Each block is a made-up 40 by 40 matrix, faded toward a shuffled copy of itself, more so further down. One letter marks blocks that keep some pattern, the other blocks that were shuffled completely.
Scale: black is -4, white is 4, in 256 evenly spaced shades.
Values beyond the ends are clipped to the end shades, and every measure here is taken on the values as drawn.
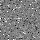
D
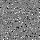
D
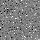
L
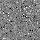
L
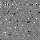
D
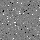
L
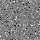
D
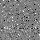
D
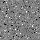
L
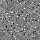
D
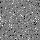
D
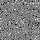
D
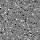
L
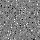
D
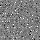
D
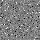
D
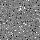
L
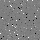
L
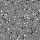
L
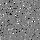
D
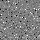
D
